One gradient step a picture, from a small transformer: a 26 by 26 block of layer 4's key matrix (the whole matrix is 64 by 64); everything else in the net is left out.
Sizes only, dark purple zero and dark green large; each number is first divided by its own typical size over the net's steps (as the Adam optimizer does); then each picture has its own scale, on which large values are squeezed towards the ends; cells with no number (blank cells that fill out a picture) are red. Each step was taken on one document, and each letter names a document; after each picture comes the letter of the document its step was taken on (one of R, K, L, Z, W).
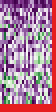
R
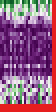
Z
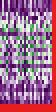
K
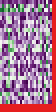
R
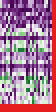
R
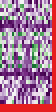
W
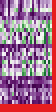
K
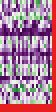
Z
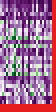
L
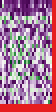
W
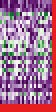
K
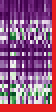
L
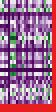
L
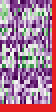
W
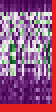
L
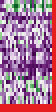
R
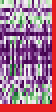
Z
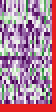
K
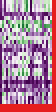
K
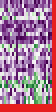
W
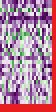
R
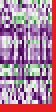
Z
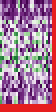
R
